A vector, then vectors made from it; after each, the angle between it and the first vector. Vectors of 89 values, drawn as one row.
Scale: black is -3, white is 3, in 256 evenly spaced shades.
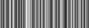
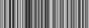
nearly opposite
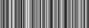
nearly parallel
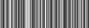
nearly parallel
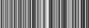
partly aligned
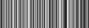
partly aligned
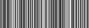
orthogonal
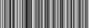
nearly opposite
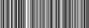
nearly parallel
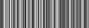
orthogonal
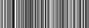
partly opposed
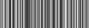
nearly opposite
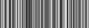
nearly opposite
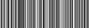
partly aligned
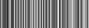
orthogonal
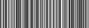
orthogonal
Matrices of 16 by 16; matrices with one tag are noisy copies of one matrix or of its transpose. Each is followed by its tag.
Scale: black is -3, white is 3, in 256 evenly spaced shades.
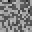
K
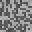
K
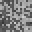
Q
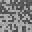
Q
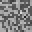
K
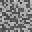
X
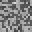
K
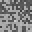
Q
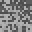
Q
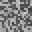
K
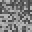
Q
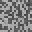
X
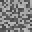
X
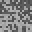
Q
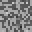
K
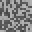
K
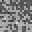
Q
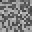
K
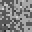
Q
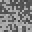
Q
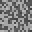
X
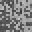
Q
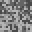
Q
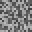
X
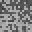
Q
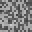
X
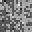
Q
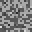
X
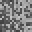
Q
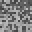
Q
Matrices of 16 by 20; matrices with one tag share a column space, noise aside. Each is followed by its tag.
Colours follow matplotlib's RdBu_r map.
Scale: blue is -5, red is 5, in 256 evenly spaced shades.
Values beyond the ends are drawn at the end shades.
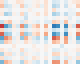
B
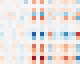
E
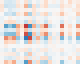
B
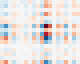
B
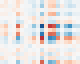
B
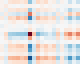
E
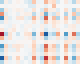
E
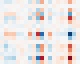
E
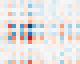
B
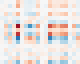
B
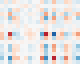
E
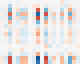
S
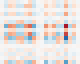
B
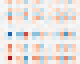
E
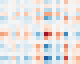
E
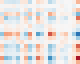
E
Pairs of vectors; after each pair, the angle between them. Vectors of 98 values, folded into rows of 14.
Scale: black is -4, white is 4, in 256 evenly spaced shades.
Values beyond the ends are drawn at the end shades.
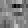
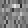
partly opposed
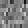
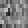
partly aligned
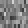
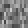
partly aligned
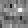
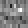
nearly parallel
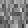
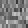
partly opposed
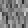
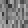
partly aligned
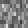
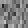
nearly opposite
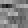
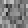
partly aligned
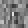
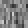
nearly parallel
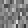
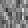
orthogonal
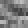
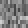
partly aligned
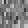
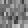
nearly parallel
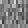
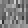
nearly parallel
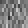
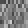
partly aligned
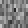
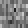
nearly parallel
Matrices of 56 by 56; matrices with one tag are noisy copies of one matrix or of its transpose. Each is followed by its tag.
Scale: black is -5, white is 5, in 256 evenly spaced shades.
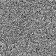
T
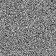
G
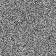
T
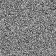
G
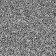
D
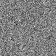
T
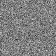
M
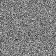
M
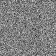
M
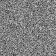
D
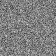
D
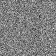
M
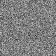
M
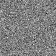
G
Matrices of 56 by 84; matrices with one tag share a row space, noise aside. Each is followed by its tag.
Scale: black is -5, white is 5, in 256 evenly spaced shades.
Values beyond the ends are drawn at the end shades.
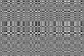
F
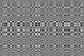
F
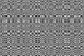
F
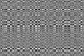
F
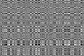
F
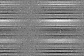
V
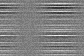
V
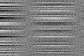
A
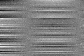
A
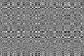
F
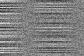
A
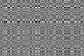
F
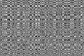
F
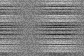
V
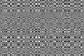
F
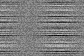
V
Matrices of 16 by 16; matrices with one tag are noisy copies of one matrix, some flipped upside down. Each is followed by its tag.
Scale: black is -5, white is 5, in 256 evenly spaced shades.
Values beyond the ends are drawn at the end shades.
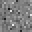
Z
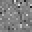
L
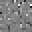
L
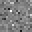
Z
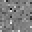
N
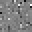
L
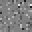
L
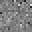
L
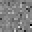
L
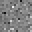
Z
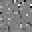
L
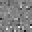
L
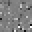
L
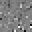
L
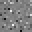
Z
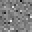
Z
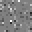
N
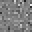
L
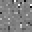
L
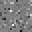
Z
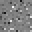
Z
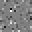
N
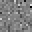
L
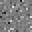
Z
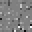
L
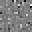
L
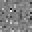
N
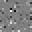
N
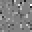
L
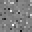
Z
